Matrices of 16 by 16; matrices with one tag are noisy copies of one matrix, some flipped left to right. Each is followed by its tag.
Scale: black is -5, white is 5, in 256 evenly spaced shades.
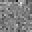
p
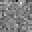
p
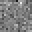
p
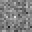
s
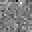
p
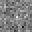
s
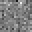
p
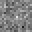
s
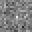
s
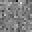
p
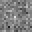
s
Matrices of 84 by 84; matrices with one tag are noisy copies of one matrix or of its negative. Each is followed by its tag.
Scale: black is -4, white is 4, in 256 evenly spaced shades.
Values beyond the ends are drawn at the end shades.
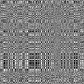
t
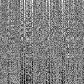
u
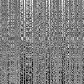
u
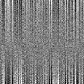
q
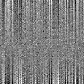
q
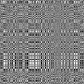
t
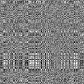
t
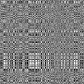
t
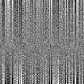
q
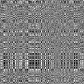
t
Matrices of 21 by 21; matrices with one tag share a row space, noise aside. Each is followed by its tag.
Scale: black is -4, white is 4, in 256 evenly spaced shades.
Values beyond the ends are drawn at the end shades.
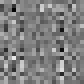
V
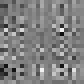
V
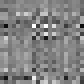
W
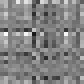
W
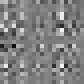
V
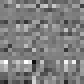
W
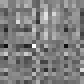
W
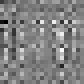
V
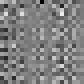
V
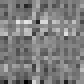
W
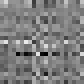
W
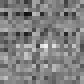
W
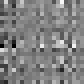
V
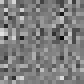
V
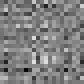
W
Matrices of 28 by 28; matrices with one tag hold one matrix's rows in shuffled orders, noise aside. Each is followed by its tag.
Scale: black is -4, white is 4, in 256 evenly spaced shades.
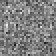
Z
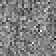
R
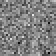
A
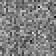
R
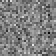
A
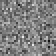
A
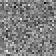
Z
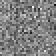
R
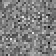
A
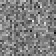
R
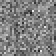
R
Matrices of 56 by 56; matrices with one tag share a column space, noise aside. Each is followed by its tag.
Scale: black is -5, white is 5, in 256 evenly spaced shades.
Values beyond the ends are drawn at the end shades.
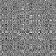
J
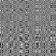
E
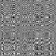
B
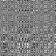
E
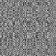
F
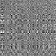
J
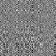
E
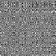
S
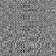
E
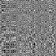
E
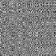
S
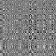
J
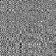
E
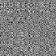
S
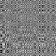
E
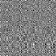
E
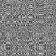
B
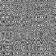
B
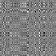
S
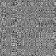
F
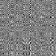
B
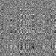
J
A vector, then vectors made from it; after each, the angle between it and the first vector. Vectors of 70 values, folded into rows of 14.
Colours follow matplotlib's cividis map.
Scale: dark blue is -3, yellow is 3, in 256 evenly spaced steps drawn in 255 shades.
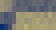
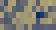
orthogonal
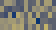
orthogonal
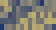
partly aligned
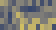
partly aligned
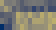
nearly parallel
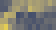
nearly opposite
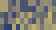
partly aligned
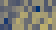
partly aligned
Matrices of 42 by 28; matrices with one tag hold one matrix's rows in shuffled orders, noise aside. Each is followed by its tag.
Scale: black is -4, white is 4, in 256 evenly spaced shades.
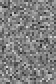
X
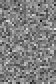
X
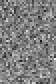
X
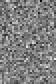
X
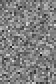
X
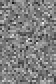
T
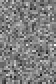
X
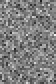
X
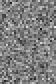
X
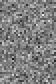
T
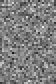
T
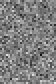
X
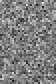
T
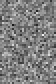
T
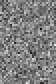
X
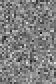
X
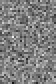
T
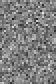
T
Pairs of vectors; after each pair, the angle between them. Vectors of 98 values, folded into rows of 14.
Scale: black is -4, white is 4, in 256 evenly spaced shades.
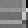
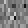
orthogonal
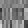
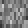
partly opposed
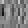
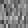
partly opposed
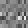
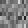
nearly opposite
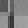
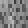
partly opposed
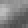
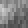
nearly parallel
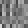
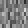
partly aligned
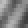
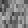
partly opposed
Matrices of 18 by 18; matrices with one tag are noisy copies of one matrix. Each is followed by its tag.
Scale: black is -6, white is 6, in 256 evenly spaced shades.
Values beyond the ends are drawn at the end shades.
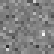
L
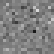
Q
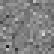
L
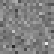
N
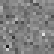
L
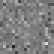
N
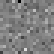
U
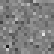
L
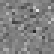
Q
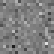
N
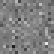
N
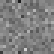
U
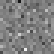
U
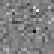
Q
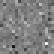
N
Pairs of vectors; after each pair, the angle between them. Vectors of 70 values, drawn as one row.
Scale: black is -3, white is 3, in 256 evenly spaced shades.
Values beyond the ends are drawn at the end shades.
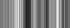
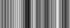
nearly parallel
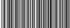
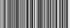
partly aligned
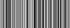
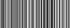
partly opposed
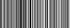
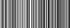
nearly opposite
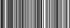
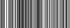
partly aligned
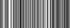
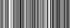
nearly parallel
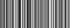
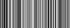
partly aligned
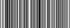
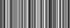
partly opposed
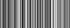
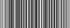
partly opposed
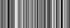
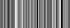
nearly parallel
